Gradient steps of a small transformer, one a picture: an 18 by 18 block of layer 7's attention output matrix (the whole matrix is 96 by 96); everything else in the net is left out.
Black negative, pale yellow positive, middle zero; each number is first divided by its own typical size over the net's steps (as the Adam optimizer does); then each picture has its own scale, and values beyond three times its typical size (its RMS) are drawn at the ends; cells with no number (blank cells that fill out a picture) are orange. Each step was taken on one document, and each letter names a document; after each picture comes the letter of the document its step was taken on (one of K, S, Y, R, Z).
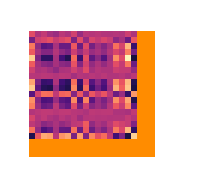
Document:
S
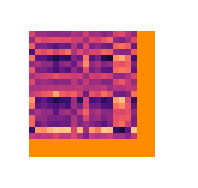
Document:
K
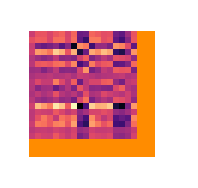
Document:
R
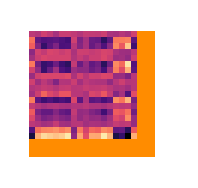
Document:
K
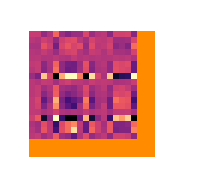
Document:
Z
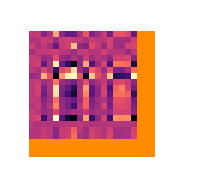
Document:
Z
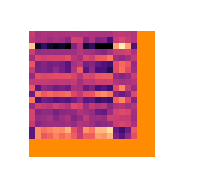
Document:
K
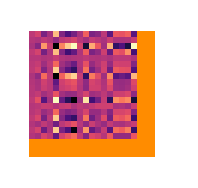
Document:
Z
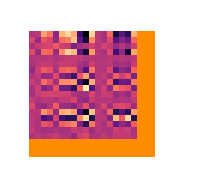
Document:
R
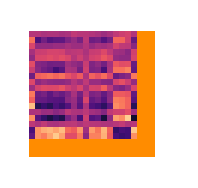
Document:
K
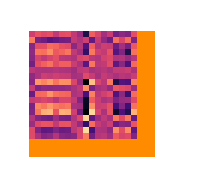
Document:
R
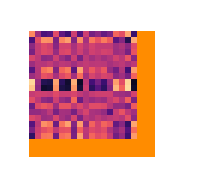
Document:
S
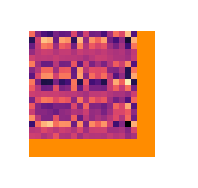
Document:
S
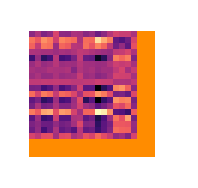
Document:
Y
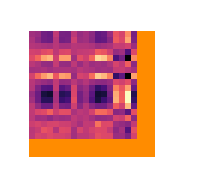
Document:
Y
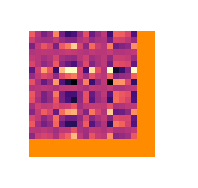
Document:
Z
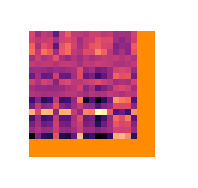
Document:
Y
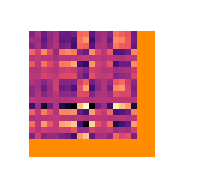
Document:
R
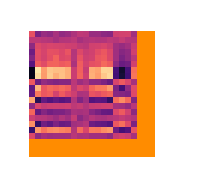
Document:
K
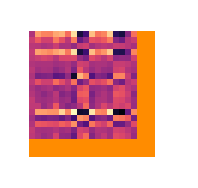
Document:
R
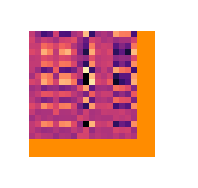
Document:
R
